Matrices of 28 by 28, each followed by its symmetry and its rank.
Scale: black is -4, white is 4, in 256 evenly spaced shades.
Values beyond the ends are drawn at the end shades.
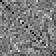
symmetric, full rank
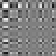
symmetric, rank one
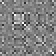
symmetric, rank five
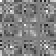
symmetric, rank three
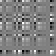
symmetric, rank one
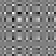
symmetric, rank one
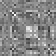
symmetric, rank five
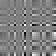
symmetric, rank one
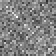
symmetric, full rank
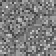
symmetric, full rank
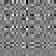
neither, rank two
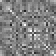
symmetric, rank five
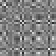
symmetric, rank three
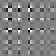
symmetric, rank one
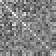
symmetric, rank five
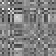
symmetric, rank three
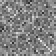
symmetric, full rank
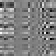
neither, rank two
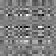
neither, rank two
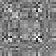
symmetric, rank three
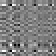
neither, rank two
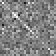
symmetric, rank five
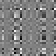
neither, rank two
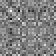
symmetric, rank three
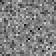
symmetric, full rank
